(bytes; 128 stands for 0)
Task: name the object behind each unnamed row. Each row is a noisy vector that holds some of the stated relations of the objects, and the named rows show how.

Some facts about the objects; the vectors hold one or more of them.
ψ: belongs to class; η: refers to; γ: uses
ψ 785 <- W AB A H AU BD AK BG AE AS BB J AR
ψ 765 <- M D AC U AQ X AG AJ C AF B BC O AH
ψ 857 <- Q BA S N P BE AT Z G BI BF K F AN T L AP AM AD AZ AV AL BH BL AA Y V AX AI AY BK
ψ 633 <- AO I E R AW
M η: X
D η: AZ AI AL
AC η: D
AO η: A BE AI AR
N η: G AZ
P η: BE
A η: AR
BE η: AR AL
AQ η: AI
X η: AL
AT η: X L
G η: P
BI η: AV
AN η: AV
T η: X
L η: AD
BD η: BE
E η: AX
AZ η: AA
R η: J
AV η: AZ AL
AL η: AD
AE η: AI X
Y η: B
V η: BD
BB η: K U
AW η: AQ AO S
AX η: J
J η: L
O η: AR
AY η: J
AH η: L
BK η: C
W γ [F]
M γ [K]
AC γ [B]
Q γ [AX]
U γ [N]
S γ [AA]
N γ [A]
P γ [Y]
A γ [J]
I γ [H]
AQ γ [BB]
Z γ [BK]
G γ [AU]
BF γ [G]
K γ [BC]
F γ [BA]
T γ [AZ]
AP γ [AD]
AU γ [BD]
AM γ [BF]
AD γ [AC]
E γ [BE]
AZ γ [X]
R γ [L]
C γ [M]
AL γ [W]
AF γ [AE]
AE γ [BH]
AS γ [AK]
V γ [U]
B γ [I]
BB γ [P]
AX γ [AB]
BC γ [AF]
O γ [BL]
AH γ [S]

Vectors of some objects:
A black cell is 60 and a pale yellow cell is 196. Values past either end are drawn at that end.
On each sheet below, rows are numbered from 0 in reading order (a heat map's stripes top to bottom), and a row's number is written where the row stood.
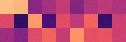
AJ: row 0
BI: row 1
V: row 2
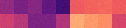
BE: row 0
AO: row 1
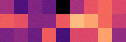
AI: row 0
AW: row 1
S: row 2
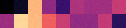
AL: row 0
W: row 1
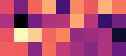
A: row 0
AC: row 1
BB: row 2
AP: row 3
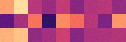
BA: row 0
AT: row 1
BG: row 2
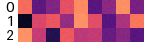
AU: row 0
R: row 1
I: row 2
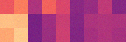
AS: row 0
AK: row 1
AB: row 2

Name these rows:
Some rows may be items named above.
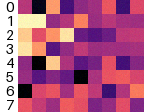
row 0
AV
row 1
BK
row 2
U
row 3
H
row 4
AZ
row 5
AI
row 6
AX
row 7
AM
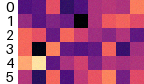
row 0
X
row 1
AI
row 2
AP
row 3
AA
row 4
BH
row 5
D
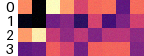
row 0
N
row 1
AD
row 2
BA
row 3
AQ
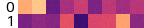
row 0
BH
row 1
S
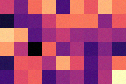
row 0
A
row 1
AE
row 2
H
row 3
B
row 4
E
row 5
J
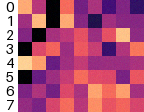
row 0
B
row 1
K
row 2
G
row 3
AX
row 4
H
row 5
M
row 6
O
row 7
V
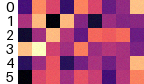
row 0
AY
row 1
K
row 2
P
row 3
Y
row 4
L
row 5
AX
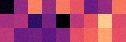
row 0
AH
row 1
AR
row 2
BD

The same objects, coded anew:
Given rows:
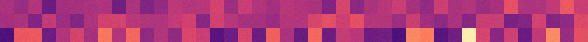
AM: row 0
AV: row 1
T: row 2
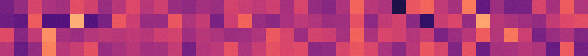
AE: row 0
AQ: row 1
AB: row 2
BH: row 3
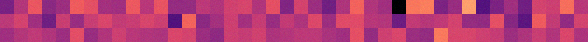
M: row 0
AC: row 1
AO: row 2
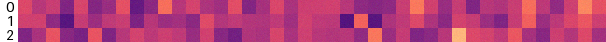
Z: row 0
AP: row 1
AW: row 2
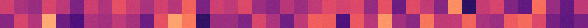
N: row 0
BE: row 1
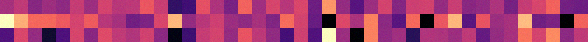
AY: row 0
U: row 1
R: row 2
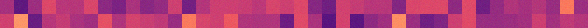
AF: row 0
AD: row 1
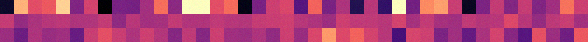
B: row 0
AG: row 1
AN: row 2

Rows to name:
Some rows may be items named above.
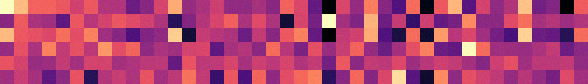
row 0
U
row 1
L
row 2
K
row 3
X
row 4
I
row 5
S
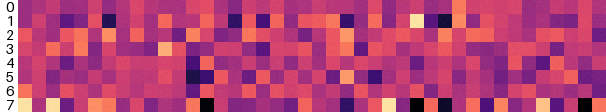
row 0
AO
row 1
S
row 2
BD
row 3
BK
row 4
AC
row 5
AY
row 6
H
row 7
BB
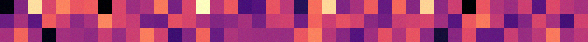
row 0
Y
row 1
AZ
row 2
AH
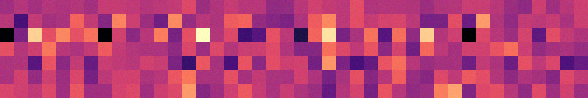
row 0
D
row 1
P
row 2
Y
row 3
BA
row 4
AX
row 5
AI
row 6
A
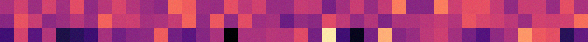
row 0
AR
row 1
AL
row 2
E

